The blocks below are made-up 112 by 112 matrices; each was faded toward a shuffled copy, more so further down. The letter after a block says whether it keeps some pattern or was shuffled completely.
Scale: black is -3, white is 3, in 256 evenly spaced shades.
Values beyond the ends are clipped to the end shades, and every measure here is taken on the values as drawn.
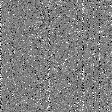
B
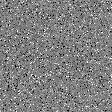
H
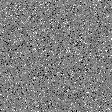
H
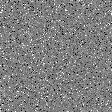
H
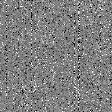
B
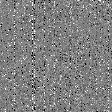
B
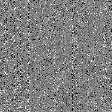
B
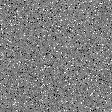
H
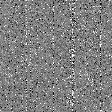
B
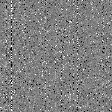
B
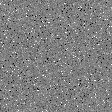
H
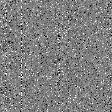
B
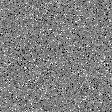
H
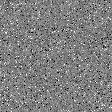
H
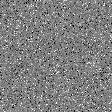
H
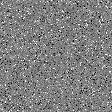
H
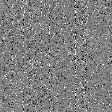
B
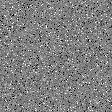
H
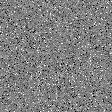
H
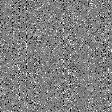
B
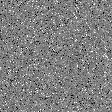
H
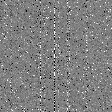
B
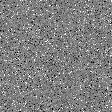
H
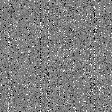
B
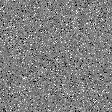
H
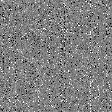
B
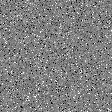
H
